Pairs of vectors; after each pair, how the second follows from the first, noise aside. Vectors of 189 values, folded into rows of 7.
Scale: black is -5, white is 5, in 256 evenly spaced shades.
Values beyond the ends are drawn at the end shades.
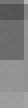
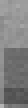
reversed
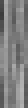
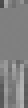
partly zeroed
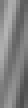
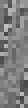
sign-scrambled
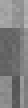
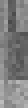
reversed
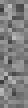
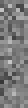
sign-scrambled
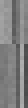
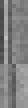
reversed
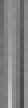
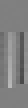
partly zeroed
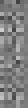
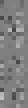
partly zeroed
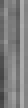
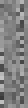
sign-scrambled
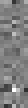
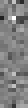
reversed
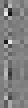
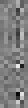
reversed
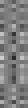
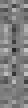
reversed
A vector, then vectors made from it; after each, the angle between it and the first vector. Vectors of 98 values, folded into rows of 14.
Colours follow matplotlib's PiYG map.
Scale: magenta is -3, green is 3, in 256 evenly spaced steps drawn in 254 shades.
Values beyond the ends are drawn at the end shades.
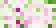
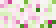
partly aligned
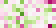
nearly opposite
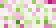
nearly opposite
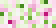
orthogonal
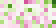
partly aligned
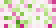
nearly opposite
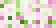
partly opposed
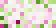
partly aligned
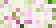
nearly parallel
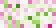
partly opposed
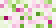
partly aligned
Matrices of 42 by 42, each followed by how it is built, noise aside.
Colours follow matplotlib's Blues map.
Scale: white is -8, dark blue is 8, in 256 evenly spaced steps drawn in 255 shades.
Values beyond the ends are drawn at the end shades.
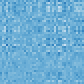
low rank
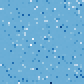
sparse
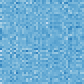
low rank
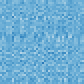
low rank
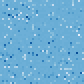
sparse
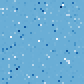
sparse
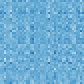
low rank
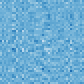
low rank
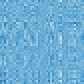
low rank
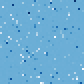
sparse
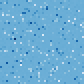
sparse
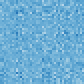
low rank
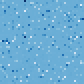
sparse
